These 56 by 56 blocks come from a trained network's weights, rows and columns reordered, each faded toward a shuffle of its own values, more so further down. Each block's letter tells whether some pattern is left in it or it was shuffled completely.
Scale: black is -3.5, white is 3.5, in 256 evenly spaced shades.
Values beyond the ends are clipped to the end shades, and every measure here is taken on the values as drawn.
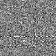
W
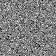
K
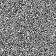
K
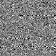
W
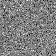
K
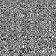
W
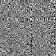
W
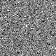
K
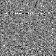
W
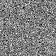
K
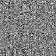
W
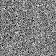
K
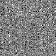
W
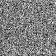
K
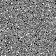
K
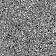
K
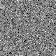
K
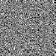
W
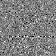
W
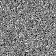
K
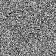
K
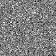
W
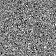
K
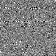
W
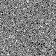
K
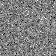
K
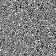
K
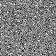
K
